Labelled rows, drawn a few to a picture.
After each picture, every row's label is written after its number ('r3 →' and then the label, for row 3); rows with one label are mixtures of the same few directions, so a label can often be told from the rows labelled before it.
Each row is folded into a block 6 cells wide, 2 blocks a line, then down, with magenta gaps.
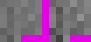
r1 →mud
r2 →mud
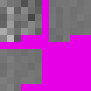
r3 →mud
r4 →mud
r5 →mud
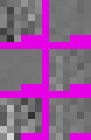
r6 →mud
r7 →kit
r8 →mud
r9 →mud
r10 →mud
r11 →mud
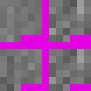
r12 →mud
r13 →kit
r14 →mud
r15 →kit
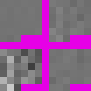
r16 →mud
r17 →mud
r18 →mud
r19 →kit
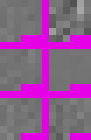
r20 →mud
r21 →kit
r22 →kit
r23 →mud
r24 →mud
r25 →mud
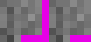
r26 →mud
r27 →mud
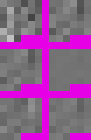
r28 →mud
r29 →kit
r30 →kit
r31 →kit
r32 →kit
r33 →kit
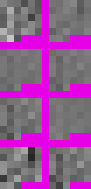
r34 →mud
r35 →kit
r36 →mud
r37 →mud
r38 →mud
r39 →mud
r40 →kit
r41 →mud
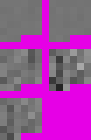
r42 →kit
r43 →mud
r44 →kit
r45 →mud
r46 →mud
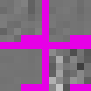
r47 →kit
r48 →kit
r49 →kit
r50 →mud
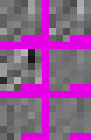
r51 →kit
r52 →kit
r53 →kit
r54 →kit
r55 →mud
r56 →kit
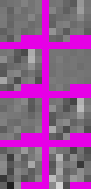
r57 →mud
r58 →kit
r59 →kit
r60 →mud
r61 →kit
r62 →kit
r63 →mud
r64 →mud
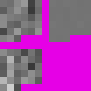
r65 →kit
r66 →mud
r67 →mud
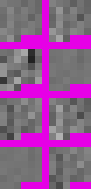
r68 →mud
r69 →mud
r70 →kit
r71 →kit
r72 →mud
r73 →mud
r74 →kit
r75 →mud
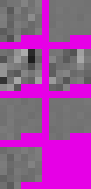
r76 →mud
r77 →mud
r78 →kit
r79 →kit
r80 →mud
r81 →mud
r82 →mud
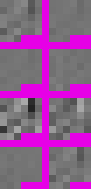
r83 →kit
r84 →kit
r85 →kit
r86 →mud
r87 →kit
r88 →kit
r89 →mud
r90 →kit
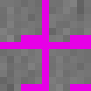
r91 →mud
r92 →kit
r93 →mud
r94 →mud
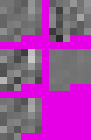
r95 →kit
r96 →mud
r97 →kit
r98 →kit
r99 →kit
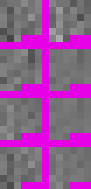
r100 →mud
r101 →mud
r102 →kit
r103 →kit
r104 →mud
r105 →kit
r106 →mud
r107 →mud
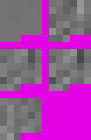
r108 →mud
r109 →kit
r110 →kit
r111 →kit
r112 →mud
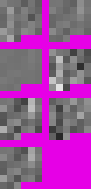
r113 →mud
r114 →kit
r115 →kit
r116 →mud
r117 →kit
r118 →mud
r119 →kit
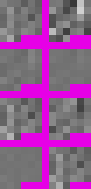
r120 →mud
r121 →kit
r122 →kit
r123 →kit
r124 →mud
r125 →kit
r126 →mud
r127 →mud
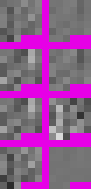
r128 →mud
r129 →kit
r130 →kit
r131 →kit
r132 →kit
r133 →mud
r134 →mud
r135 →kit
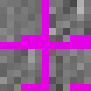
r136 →mud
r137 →kit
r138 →kit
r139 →mud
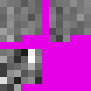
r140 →mud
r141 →mud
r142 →kit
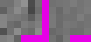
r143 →kit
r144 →mud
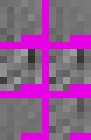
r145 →mud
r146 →mud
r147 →kit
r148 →kit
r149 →mud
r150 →kit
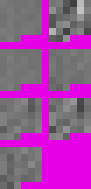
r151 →mud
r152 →kit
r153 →mud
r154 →mud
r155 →kit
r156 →kit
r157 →mud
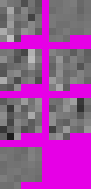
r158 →mud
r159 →kit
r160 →kit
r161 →mud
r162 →mud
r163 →kit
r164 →kit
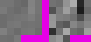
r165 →kit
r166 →kit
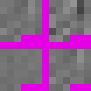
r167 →kit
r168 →kit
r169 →mud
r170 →kit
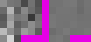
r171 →mud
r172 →kit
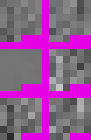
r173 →mud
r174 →kit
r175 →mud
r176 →mud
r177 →mud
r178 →kit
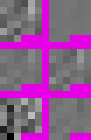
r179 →kit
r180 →kit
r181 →kit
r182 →kit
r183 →mud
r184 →kit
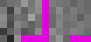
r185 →mud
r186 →mud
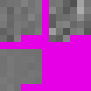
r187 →mud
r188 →kit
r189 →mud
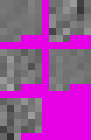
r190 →kit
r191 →kit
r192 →mud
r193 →mud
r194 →mud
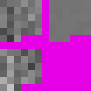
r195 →mud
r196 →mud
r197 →mud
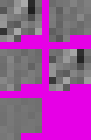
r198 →kit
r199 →mud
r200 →mud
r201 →kit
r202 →mud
